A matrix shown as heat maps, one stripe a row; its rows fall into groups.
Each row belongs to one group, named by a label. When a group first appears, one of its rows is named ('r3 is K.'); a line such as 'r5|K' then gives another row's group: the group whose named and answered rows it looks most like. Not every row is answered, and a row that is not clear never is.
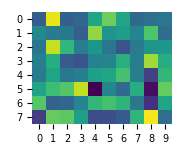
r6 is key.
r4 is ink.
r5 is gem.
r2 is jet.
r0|ink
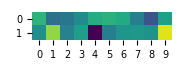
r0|key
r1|gem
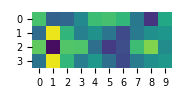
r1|jet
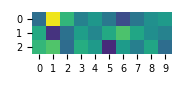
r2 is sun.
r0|jet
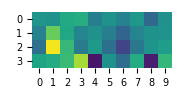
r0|gem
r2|jet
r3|gem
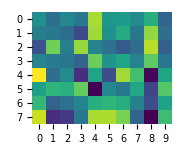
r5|gem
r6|key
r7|key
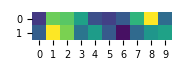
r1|jet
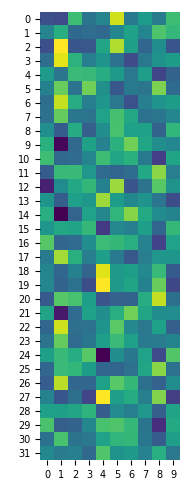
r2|ink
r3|jet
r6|jet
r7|ink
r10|key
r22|ink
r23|ink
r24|gem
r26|ink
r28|gem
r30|ink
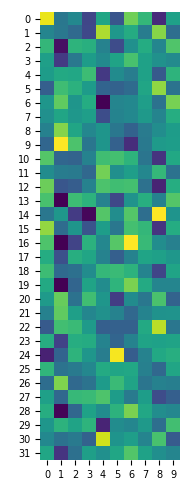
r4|gem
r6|gem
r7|gem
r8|jet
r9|jet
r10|key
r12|key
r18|key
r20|sun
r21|jet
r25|key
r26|ink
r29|gem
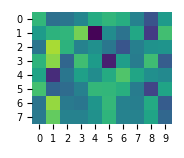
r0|key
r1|gem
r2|jet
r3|sun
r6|ink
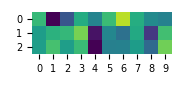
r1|gem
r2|gem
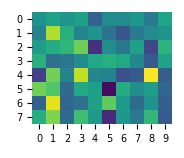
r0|gem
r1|jet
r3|key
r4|sun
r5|sun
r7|sun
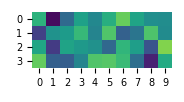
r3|key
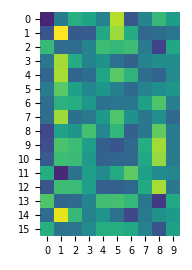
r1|ink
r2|key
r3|jet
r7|ink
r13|key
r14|jet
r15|key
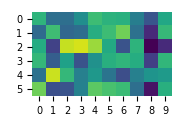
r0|key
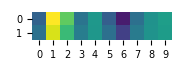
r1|jet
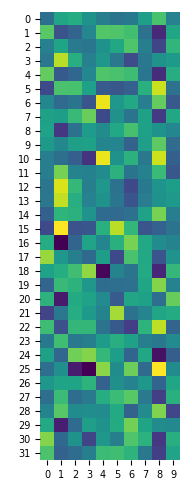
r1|key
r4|key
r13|jet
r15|ink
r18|gem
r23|ink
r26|gem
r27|ink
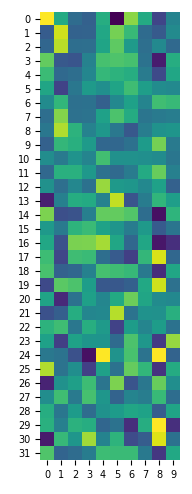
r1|ink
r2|ink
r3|key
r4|key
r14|key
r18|key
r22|sun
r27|sun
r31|key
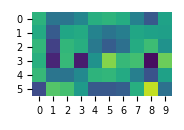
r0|key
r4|key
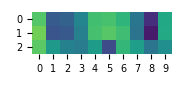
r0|key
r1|key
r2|sun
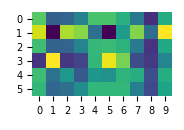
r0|key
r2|key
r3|ink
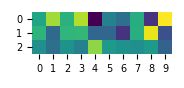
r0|gem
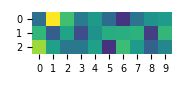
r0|jet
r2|sun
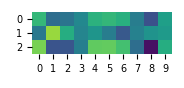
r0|key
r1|jet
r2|key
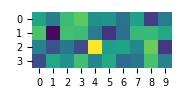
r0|gem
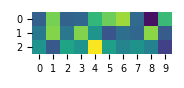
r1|sun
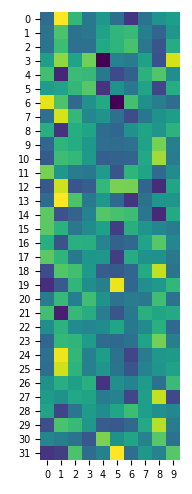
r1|ink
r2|ink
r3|gem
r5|gem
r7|jet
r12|ink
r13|jet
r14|key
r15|sun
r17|sun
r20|sun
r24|jet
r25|jet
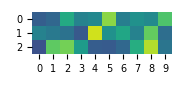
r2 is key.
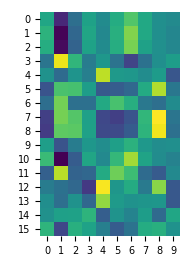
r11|ink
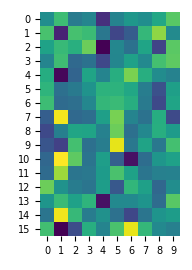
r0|gem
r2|gem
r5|key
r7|ink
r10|jet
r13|gem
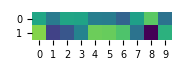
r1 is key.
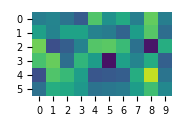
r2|key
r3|sun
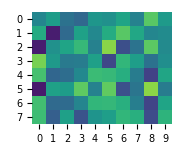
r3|sun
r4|key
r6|key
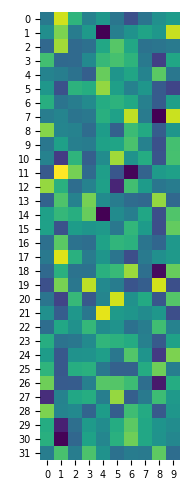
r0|jet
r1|gem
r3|key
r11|jet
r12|sun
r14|gem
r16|ink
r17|jet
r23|key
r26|key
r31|sun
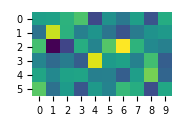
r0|gem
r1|jet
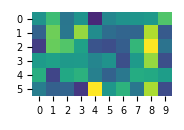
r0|gem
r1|sun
